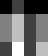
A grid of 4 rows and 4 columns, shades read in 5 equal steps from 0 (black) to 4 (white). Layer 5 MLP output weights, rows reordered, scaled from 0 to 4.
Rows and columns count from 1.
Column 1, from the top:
0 2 2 1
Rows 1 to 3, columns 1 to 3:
0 1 0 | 2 3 1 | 2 3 1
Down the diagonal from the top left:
0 3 1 3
